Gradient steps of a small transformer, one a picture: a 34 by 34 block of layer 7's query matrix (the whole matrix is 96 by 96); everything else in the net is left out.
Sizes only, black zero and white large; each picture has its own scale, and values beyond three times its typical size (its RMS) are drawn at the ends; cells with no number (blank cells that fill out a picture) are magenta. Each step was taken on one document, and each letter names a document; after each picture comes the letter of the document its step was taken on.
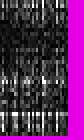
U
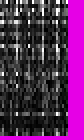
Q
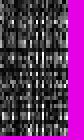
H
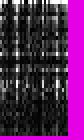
Q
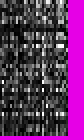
U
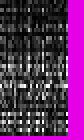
H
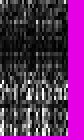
H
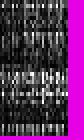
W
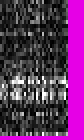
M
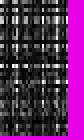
Q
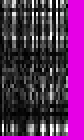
W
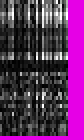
H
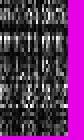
M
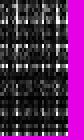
Q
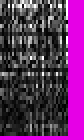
H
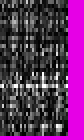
U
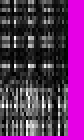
M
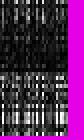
U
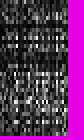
M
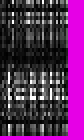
W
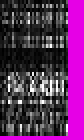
W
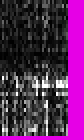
M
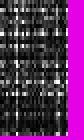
Q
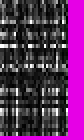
Q
